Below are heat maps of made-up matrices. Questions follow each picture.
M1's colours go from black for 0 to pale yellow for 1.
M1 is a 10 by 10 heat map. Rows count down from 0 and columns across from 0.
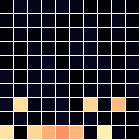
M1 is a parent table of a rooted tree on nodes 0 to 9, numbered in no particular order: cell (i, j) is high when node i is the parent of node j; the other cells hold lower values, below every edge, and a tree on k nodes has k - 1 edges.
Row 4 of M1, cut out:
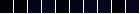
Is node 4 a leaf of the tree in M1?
yes
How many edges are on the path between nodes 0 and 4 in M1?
2
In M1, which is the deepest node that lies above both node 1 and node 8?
7
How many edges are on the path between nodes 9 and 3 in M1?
1
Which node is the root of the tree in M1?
9
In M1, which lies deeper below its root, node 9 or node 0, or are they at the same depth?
node 0
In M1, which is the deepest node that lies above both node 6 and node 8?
7
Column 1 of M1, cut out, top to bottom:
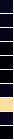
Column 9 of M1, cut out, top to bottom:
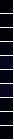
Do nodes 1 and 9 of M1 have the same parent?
no
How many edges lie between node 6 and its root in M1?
2
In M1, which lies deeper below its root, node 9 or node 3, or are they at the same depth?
node 3
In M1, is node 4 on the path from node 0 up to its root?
no
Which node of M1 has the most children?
9
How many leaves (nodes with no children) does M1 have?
8
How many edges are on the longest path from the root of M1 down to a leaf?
2
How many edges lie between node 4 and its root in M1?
1
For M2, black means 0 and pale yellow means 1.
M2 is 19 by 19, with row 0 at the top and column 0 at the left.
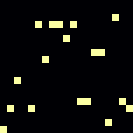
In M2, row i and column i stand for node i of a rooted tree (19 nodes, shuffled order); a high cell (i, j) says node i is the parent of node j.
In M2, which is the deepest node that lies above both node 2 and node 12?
14
